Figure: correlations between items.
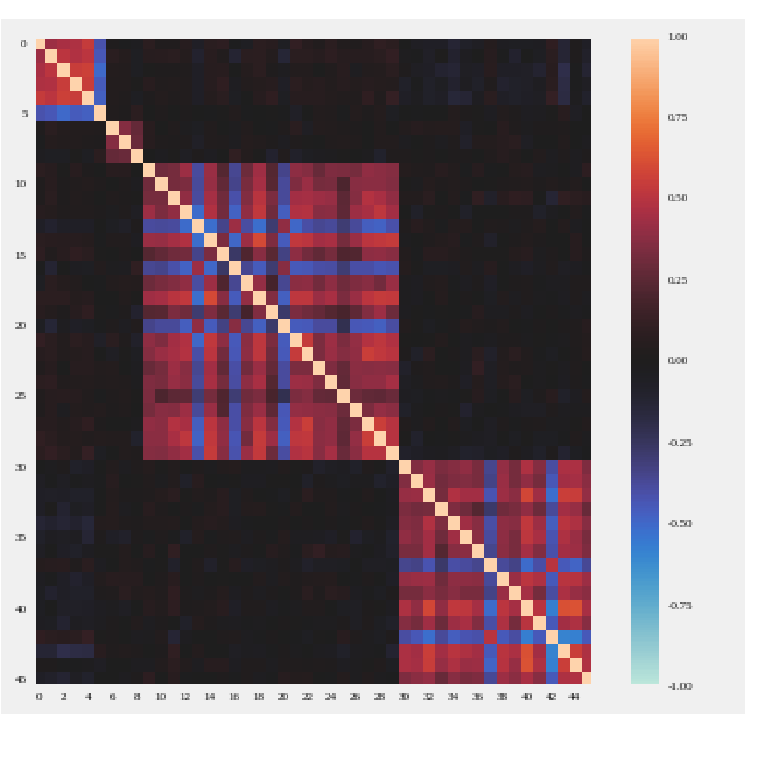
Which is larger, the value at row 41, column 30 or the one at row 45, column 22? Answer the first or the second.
the first
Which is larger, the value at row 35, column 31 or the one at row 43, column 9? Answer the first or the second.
the first
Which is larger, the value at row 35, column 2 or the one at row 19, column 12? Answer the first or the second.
the second
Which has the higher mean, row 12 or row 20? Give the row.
12
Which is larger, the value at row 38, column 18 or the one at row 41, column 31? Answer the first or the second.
the second
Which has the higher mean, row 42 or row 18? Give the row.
18
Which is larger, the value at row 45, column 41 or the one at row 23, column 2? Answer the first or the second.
the first
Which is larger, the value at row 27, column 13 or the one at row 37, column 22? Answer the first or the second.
the second
